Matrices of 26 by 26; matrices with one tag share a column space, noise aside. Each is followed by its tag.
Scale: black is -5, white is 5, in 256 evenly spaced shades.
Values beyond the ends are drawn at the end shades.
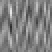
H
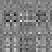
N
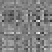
N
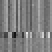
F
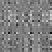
N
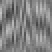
H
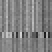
F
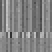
F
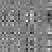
N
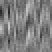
H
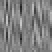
H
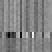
F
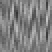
H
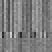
F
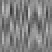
H
